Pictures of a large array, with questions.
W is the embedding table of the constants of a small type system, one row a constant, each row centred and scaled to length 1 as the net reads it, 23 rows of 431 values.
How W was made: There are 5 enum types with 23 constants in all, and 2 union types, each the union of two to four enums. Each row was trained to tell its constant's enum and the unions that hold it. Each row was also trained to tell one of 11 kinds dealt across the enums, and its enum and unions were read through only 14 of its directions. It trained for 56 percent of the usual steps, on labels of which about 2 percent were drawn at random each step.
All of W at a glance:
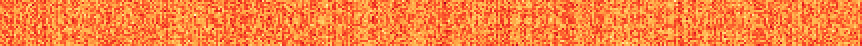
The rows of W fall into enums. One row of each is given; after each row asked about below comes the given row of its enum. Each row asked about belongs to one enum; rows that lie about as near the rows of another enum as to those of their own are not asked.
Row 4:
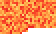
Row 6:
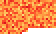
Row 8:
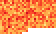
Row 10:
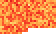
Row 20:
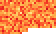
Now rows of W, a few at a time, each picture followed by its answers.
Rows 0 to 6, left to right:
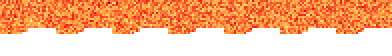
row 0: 10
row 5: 20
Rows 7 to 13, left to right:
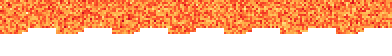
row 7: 8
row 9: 8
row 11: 8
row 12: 20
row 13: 20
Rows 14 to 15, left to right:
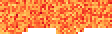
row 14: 6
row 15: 4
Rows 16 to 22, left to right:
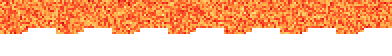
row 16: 4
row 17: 10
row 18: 8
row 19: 10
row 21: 6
